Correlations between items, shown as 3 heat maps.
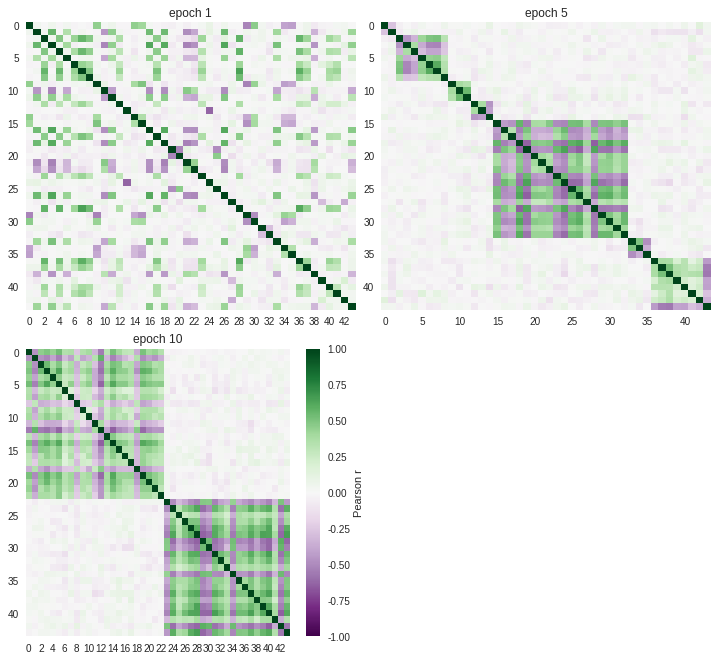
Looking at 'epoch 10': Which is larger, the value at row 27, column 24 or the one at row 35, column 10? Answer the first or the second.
the first
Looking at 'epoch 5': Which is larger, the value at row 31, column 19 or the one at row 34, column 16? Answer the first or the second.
the second
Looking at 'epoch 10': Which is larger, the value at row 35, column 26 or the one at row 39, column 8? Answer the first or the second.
the first
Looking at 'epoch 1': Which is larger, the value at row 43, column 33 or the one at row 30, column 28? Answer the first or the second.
the first
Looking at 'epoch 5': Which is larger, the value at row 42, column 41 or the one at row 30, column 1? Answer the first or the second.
the first
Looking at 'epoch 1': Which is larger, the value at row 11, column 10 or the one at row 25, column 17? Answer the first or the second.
the second
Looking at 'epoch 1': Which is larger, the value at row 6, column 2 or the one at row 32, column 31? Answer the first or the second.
the first
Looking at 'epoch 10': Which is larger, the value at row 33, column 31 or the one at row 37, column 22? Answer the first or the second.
the first
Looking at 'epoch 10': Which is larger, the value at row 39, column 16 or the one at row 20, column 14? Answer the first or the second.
the second
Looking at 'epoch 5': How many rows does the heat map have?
44
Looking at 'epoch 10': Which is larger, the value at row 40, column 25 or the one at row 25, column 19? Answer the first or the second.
the first
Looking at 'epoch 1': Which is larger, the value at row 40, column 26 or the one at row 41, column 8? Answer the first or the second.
the second
